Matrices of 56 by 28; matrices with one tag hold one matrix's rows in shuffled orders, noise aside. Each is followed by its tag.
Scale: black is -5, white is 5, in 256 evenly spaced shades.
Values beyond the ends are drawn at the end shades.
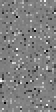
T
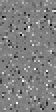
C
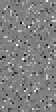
C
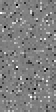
T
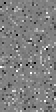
T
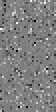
T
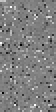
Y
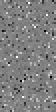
C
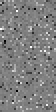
T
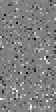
T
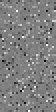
C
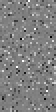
C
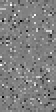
Y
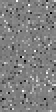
C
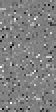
Y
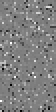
Y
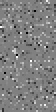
T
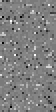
Y
